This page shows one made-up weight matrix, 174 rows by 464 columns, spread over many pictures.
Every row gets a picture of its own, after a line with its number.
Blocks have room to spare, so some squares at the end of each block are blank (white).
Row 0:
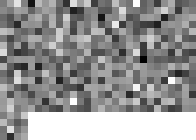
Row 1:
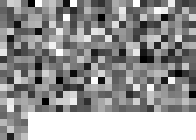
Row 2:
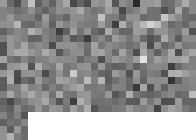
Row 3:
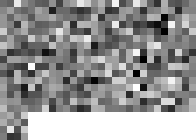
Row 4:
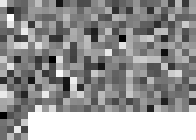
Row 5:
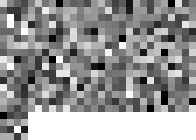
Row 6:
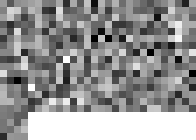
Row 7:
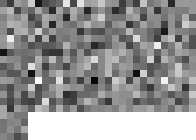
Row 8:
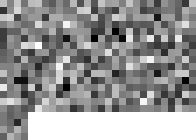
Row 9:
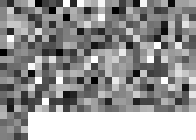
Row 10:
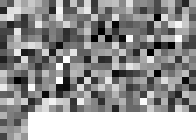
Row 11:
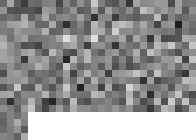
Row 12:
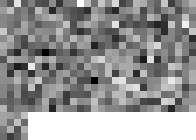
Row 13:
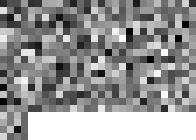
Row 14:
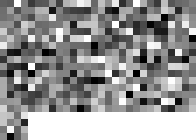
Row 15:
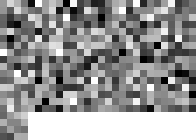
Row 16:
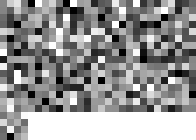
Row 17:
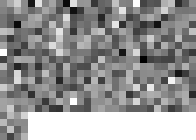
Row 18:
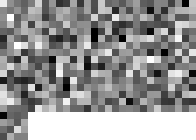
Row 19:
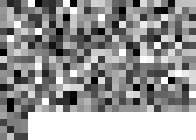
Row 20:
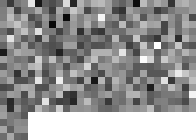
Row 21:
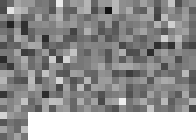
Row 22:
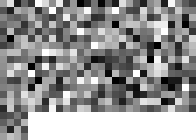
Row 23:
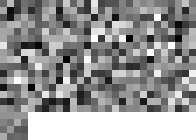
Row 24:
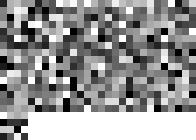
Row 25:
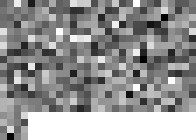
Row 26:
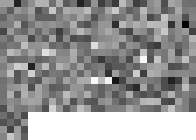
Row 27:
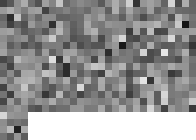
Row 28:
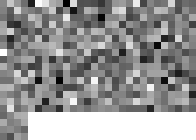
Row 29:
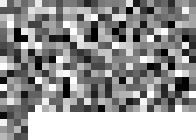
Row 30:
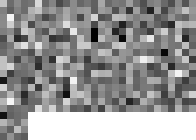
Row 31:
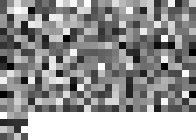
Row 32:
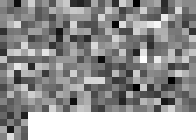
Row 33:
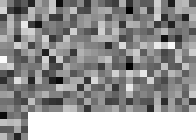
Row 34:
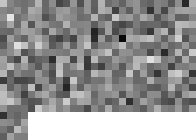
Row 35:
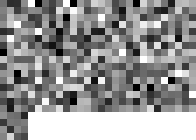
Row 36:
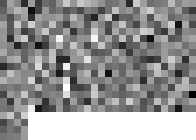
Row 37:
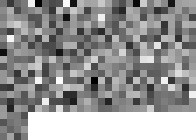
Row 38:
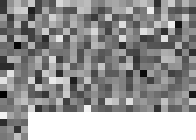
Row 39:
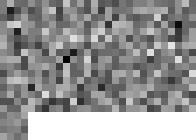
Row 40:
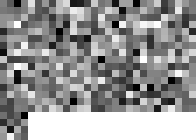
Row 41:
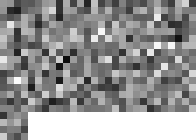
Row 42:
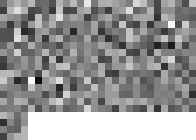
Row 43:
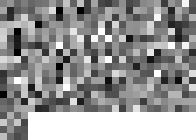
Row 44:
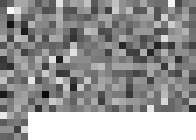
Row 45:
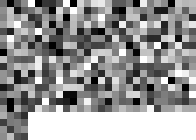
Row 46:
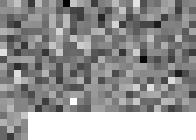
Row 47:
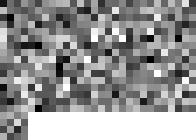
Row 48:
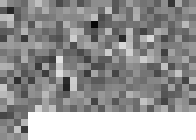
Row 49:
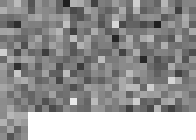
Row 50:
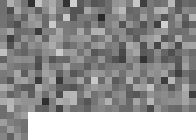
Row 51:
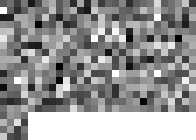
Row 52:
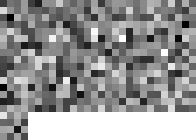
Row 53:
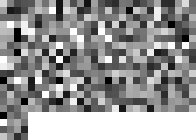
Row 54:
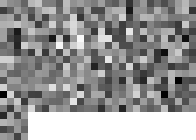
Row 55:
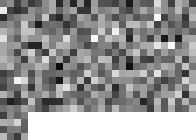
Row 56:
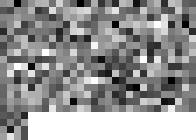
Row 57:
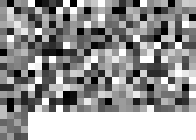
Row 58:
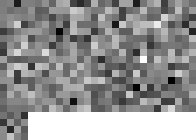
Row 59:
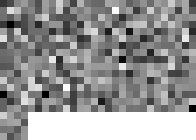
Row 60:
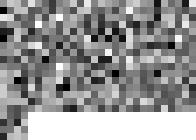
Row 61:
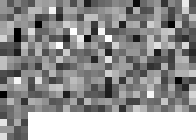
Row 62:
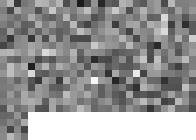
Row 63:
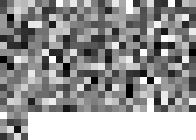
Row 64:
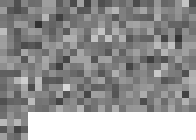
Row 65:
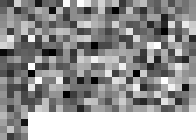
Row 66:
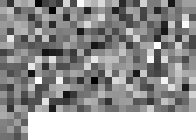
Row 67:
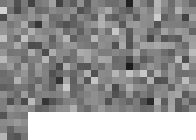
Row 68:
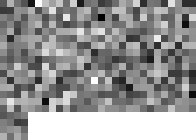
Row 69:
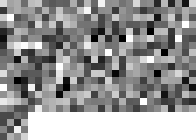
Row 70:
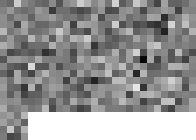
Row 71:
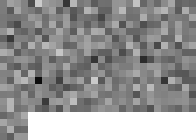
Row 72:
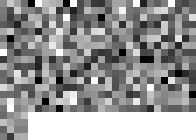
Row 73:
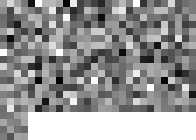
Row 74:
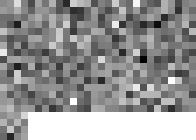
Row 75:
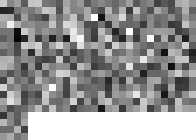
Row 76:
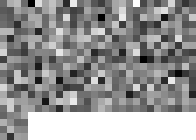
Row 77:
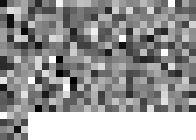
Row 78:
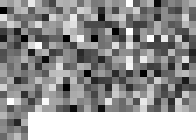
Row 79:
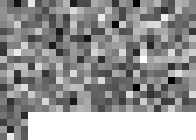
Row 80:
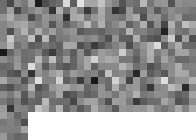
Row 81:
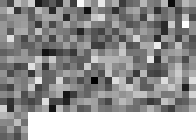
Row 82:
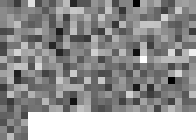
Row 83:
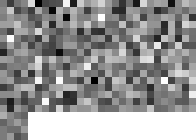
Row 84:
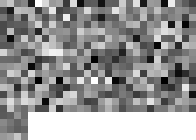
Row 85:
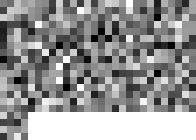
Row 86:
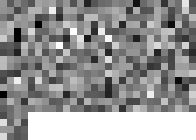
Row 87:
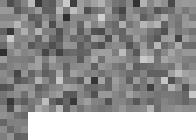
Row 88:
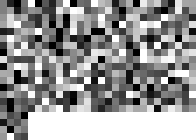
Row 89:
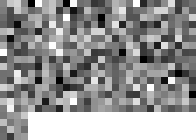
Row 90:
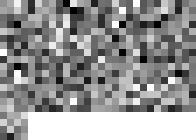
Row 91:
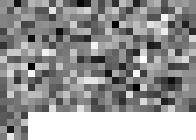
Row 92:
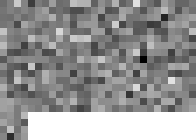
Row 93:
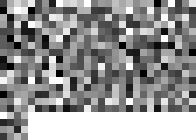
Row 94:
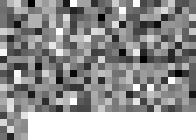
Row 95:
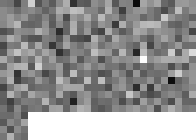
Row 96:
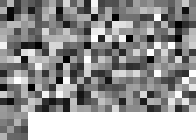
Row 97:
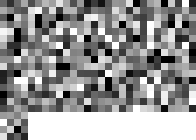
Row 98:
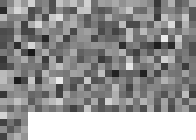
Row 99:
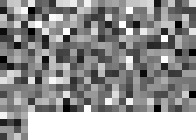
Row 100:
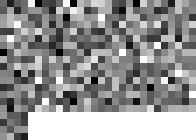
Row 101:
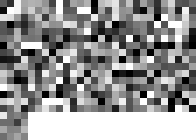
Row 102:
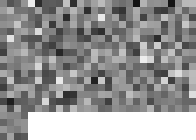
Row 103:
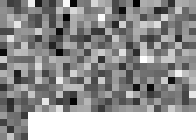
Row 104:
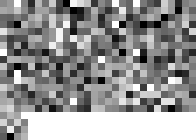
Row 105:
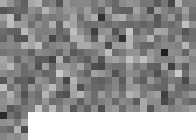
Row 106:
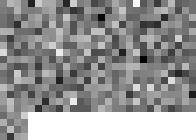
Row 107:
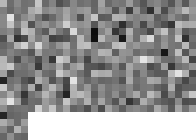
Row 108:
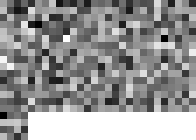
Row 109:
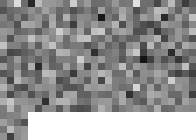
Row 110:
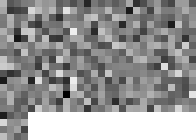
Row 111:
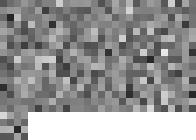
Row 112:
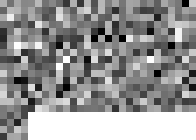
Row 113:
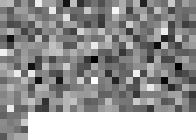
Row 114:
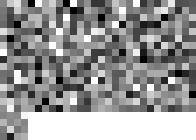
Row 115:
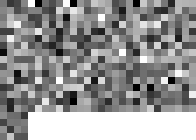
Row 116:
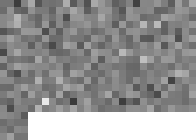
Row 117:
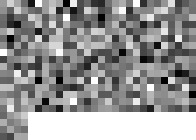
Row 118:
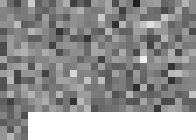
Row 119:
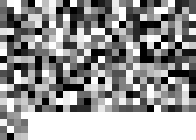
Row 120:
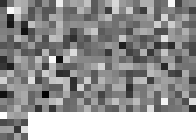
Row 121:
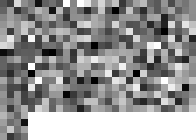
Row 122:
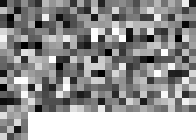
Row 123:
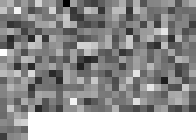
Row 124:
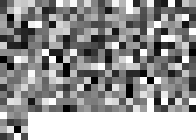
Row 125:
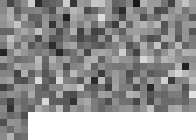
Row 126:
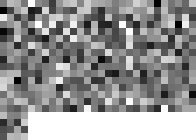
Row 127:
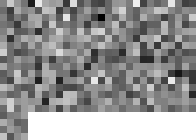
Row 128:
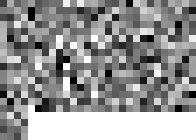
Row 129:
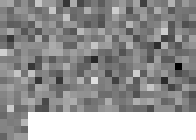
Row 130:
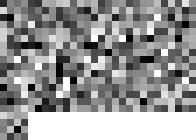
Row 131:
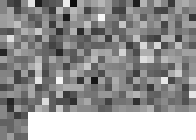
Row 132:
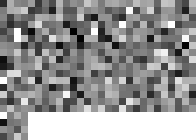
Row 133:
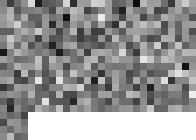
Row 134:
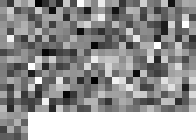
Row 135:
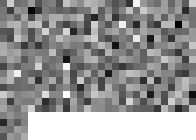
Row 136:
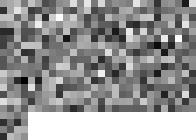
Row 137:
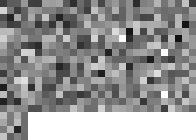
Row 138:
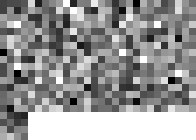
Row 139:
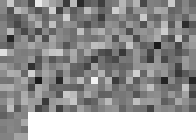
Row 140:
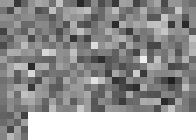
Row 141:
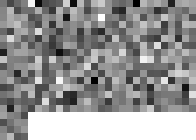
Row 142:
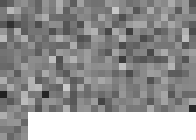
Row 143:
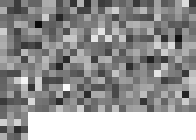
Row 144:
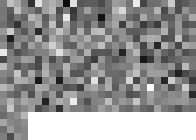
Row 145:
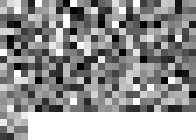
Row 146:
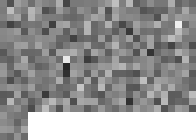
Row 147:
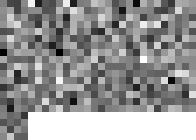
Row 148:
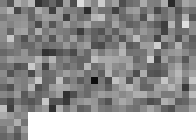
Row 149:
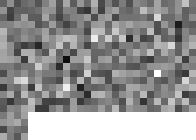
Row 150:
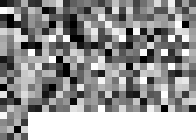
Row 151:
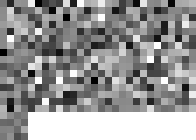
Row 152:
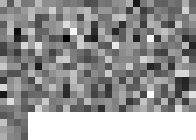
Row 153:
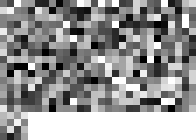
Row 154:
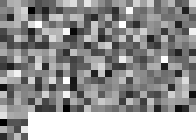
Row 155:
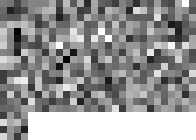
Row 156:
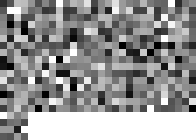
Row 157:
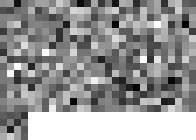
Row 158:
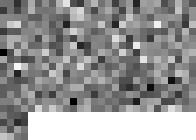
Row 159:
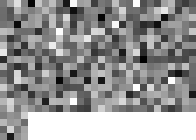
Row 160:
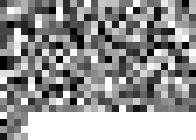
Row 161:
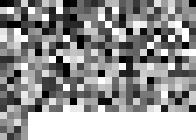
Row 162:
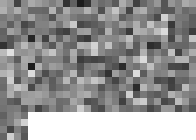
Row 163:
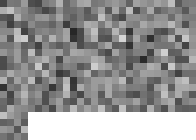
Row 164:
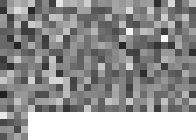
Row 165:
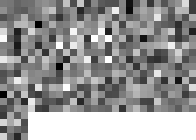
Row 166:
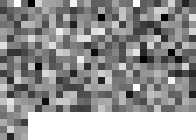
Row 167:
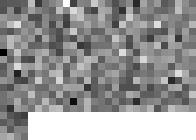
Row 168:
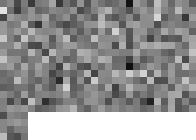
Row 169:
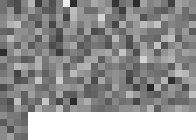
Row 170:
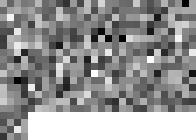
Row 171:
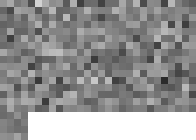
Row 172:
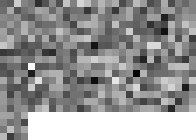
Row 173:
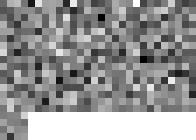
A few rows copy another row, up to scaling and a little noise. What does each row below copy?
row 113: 129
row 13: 137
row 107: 30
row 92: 25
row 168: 67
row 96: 23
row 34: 18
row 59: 142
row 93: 164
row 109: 166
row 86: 61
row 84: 171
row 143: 64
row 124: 63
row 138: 167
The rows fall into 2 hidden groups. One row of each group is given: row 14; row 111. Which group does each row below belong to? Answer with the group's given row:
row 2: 14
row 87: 14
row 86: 111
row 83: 14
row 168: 111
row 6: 111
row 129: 14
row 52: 111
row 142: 111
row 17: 14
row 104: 14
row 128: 111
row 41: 111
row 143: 111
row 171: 14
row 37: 14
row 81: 14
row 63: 111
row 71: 14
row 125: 14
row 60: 111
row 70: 14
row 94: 14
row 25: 14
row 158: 14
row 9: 14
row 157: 14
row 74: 14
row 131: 14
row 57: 14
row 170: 111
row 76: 14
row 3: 14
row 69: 111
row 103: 14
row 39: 111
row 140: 14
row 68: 14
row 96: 111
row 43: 111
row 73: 14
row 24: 111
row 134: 14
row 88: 14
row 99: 111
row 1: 14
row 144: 14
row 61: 111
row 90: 14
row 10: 111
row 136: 111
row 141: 14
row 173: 14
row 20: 14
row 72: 14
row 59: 111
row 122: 111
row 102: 14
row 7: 14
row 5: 111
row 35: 14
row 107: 111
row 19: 14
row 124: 111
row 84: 14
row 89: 14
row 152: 111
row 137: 111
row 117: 14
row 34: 111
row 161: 111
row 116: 14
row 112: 111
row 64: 111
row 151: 14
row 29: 111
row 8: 111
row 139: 14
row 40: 14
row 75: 111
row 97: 111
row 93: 111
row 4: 111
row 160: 111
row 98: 111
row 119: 14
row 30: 111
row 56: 14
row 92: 14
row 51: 111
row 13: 111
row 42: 111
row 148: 14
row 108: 111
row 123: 14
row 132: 111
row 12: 14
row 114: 14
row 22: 14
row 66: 14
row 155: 111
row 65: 14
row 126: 111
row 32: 14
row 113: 14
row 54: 111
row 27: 111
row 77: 111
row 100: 14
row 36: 111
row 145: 14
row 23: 111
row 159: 14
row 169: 14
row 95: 14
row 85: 111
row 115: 14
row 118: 14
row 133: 14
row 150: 111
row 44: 111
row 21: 111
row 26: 14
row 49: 14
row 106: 14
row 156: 111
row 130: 111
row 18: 111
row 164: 111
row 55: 111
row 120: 111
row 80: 14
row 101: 111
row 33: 111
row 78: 111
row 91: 14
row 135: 111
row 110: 111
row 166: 14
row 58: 14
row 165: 111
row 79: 14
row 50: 14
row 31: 111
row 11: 111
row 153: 14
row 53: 111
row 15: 14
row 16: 14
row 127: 14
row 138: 14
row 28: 14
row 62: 14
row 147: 14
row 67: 111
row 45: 14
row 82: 14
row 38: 111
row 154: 111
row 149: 111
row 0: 14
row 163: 111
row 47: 111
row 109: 14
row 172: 14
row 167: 14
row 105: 111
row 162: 14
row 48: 111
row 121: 14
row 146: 111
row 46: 14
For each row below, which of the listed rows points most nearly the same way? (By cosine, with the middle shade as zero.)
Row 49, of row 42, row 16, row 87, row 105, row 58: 16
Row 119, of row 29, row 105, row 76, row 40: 76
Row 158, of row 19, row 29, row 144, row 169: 169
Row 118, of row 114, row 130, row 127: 130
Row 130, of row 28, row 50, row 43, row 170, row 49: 43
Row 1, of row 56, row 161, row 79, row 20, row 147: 161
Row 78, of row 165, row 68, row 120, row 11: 120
